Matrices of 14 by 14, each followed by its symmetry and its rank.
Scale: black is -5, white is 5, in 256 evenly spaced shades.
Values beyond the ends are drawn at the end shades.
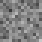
symmetric, full rank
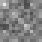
symmetric, rank three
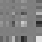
symmetric, rank one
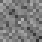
symmetric, full rank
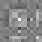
symmetric, rank three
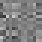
neither, rank two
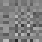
neither, rank two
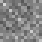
symmetric, full rank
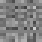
neither, rank two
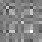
symmetric, rank three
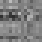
neither, rank two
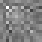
symmetric, rank three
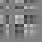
symmetric, rank one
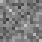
symmetric, full rank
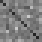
symmetric, full rank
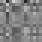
neither, rank two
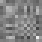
symmetric, rank three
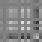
symmetric, rank one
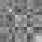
symmetric, rank three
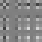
symmetric, rank one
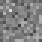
symmetric, full rank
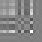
symmetric, rank one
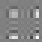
symmetric, rank one
